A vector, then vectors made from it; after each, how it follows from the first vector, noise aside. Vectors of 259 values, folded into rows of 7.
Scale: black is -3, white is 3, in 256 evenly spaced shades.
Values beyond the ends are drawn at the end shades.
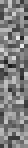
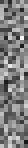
negated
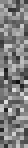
reversed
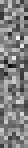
copied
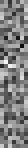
negated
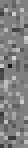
partly zeroed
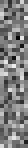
negated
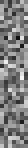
negated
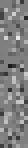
partly zeroed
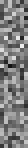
copied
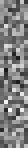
reversed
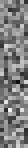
reversed
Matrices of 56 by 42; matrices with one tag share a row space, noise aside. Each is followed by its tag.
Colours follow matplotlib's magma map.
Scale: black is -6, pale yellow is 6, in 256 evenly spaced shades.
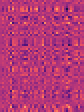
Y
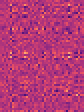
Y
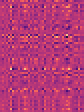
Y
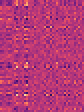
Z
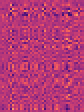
Y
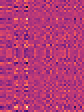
Z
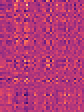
Z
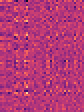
Z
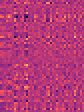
Z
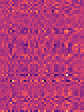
Y
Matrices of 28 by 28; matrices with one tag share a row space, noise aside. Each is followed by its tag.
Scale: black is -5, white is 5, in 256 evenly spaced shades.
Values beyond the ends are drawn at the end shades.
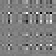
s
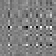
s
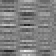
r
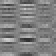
r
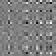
s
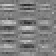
r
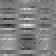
r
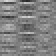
r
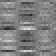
r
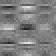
r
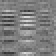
r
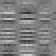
r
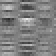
r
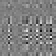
s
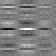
r
